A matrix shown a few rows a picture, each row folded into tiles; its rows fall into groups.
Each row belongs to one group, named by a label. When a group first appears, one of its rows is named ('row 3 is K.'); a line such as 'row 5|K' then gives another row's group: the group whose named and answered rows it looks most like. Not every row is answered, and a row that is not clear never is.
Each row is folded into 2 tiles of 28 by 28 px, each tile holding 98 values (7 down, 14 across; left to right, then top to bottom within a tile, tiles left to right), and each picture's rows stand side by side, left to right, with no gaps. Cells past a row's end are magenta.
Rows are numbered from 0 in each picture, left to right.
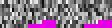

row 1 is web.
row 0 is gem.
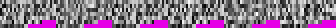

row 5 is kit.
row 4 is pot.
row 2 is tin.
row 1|gem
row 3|tin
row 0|tin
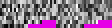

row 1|web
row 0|tin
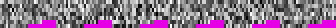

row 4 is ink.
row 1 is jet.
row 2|kit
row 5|pot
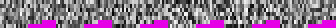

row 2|tin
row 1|gem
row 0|jet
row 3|ink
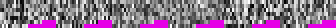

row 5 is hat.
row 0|ink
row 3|gem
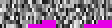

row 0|jet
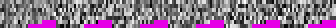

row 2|hat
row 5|tin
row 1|tin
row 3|gem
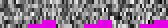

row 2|jet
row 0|pot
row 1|jet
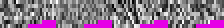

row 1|jet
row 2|ink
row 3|web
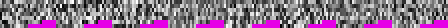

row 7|ink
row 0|hat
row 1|hat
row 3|ink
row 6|pot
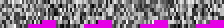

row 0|jet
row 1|tin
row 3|kit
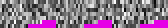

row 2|gem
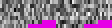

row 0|ink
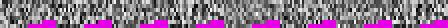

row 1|tin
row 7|kit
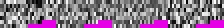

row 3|hat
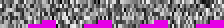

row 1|hat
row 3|hat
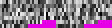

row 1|kit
